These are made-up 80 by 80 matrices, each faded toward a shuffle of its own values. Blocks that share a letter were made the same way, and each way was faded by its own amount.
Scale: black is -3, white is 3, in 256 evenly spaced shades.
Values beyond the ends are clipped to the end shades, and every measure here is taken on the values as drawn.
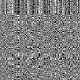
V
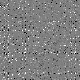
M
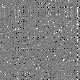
M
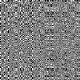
V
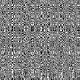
V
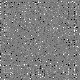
M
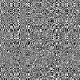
V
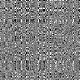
V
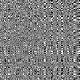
V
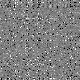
M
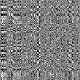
V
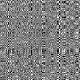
V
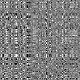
V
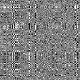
V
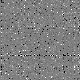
M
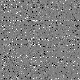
M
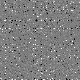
M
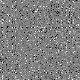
M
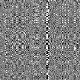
V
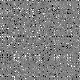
M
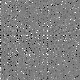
M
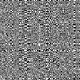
V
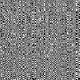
V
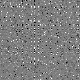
M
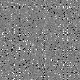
M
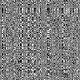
V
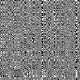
V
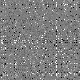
M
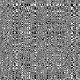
V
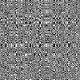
V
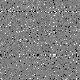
M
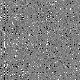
M
